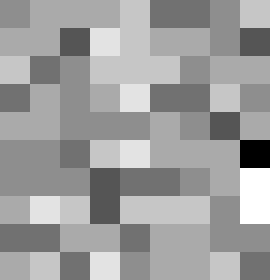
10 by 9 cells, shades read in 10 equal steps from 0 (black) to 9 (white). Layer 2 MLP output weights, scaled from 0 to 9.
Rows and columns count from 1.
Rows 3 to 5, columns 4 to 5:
7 7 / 6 8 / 5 5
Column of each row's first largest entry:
5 4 1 5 1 5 9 9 3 4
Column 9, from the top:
7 3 6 5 6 0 9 9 5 4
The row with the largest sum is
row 8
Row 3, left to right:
7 4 5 7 7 7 5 6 6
